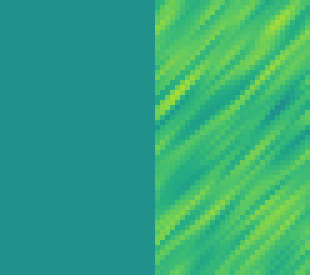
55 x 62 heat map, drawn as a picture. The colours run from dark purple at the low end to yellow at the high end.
The table splits into one row of 2 panels. Panel 1,1: middling, flat. Panel 1,2: high, slanting up to the right.
